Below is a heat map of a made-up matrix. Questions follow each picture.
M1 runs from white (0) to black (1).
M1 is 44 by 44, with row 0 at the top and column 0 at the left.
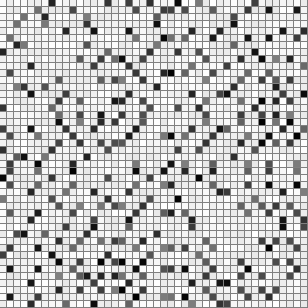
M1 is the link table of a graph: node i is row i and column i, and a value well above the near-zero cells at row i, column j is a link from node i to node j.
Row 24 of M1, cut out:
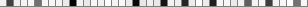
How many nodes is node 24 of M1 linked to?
10
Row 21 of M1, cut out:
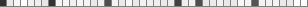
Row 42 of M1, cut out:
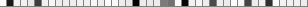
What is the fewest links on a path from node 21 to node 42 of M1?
4
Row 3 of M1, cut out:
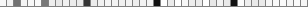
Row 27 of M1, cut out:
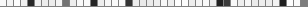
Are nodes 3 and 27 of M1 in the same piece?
no
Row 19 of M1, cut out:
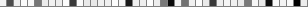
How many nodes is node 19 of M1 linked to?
11
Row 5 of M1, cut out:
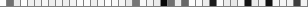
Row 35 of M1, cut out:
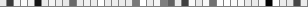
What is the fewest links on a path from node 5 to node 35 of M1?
1
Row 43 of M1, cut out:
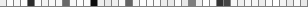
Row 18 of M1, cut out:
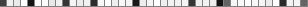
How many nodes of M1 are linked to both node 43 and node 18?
6
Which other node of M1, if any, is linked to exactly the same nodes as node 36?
node 25
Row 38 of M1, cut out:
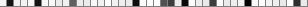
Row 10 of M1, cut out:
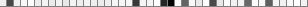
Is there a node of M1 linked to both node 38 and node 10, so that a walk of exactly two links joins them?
yes
